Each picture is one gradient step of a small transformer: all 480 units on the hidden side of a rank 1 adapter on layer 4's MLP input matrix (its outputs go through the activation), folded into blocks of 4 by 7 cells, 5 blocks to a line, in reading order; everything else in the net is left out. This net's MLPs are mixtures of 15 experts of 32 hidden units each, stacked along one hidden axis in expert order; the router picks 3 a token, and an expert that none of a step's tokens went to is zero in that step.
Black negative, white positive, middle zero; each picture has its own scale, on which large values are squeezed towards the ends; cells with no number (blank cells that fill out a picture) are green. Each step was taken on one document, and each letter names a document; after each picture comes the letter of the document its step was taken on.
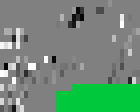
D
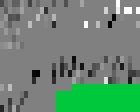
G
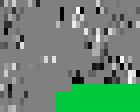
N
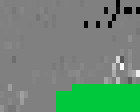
G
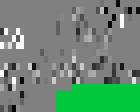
D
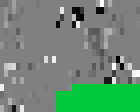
N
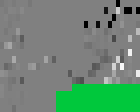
G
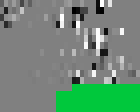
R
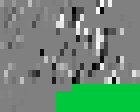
R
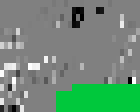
D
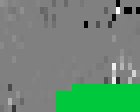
G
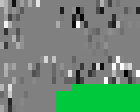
N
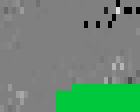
G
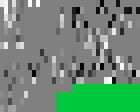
N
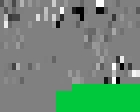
N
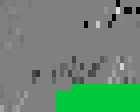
G
